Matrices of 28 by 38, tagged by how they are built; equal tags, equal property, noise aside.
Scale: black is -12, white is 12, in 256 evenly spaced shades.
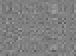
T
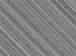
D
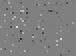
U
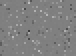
U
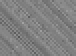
D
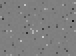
U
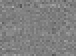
T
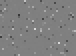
U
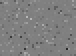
U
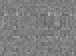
T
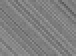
D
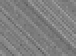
D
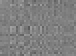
T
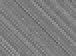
D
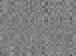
T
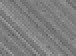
D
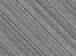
D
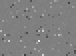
U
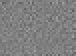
T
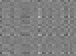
T
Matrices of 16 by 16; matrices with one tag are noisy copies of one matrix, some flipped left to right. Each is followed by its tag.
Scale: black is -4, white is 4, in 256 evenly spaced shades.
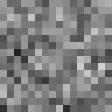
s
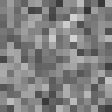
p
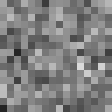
s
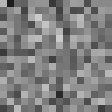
p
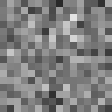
p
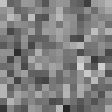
s
